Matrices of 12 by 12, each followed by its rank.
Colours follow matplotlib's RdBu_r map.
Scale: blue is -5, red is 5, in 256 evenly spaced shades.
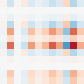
one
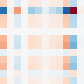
one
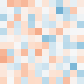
full rank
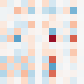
two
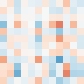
two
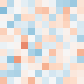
full rank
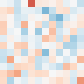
full rank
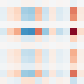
one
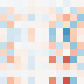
two
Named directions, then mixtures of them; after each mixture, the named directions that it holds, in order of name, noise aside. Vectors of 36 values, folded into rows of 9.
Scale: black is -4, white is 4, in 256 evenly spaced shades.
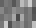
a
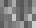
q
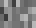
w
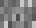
a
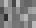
w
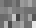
a, q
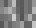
q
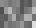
q, w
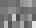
a, q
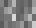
q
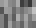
a, w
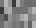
w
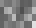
q, w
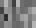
w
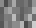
q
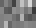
a, q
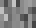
w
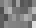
q, w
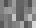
q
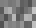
q, w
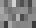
a, w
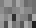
a, q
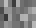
w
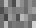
a, w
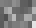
q, w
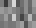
q, w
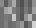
q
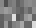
a, q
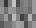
q, w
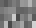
a, q
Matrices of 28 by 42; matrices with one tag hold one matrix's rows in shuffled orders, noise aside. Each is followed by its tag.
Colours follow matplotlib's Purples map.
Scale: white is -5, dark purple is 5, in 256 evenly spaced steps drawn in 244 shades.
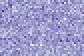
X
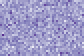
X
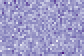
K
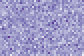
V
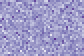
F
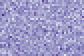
X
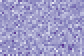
K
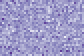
X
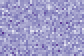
X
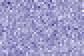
V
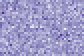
X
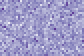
F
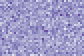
X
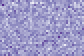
X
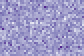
X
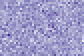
V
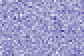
K
